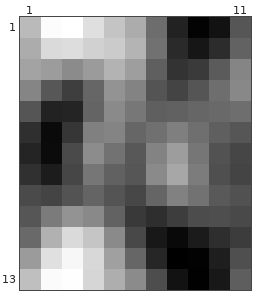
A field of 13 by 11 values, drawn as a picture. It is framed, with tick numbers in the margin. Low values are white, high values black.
No regular stripes run through it. Overall the values sit about 60% of the way up the scale. The field is mottled with small blotches. The bottom right is the ninth with the highest average.
